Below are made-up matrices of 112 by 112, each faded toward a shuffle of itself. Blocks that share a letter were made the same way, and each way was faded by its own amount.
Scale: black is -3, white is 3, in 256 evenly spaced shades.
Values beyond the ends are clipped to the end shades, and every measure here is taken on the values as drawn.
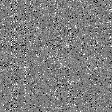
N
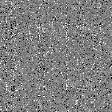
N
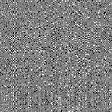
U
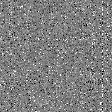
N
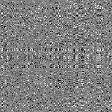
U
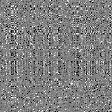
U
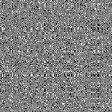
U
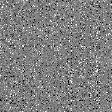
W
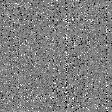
N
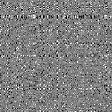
U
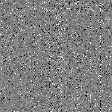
N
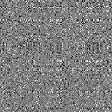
U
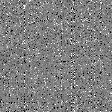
N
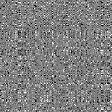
U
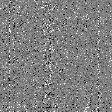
W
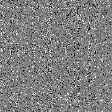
N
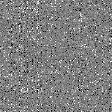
W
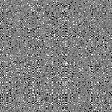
U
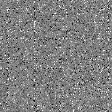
N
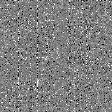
W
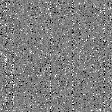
W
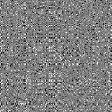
U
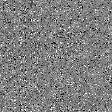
W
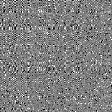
U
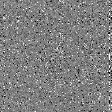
N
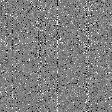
W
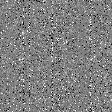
N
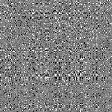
U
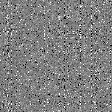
W
